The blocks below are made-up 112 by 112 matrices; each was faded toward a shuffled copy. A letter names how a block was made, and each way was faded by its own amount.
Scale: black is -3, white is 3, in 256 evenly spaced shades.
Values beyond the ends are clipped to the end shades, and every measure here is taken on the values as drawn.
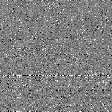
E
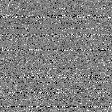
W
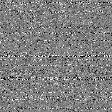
W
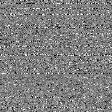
W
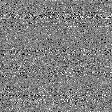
W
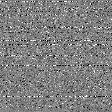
W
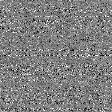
W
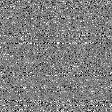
W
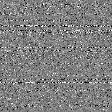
W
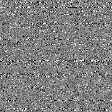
W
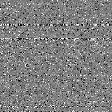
E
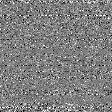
W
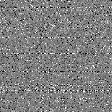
E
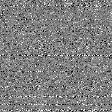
W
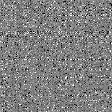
E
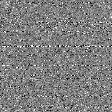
W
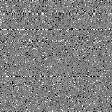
E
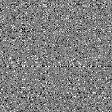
E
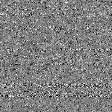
W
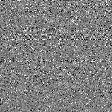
E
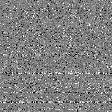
E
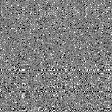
E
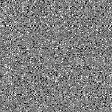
E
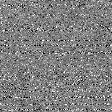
W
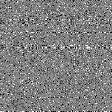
E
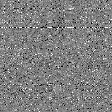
E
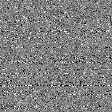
W
